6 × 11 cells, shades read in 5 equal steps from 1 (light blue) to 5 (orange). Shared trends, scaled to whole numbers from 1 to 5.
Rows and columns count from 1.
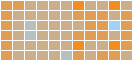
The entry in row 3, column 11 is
4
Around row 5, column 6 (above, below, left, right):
3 2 3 5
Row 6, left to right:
4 3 3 3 3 2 4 3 4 4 3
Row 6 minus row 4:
0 0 1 0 0 -1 0 -1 0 1 -1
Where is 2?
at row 3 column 3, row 4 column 3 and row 6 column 6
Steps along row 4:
down down up same same up same same down up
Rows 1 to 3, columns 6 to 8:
3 5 3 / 3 4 4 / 3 3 4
